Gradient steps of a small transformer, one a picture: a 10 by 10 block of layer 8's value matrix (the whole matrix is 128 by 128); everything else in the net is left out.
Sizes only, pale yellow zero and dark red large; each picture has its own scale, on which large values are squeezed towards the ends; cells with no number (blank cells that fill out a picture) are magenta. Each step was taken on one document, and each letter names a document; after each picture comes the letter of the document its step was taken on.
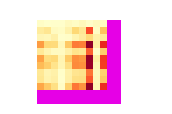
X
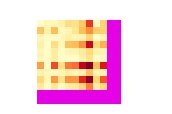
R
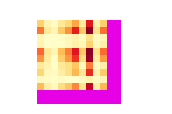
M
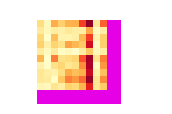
R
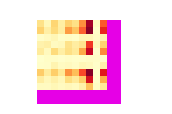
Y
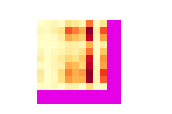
Y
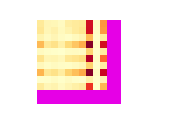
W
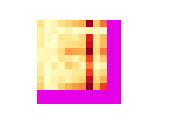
M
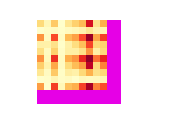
X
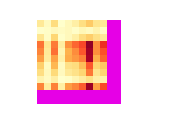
X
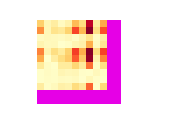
M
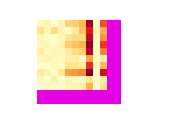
W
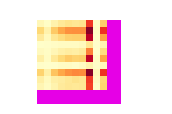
Y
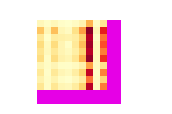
W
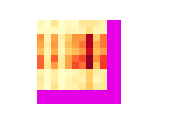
X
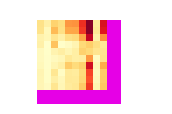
R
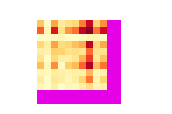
R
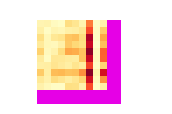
Y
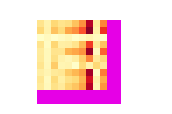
R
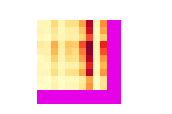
W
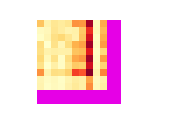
Y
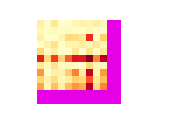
X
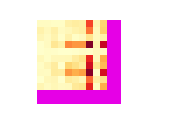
W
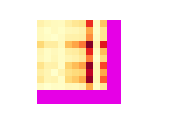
W
